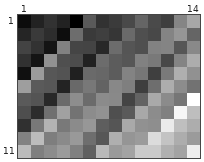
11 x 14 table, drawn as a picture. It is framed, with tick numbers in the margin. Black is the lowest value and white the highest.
Ninth with the lowest average: top left. Mirror symmetry: none. Slope: up to the bottom right. Grain: diagonal, up to the right.
